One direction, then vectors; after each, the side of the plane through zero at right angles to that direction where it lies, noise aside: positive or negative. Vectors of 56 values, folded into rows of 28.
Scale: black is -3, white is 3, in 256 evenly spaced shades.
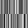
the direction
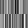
negative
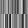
negative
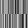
negative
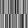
negative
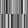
positive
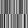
positive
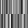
positive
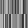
negative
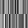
negative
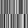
positive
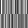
negative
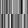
positive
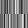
positive
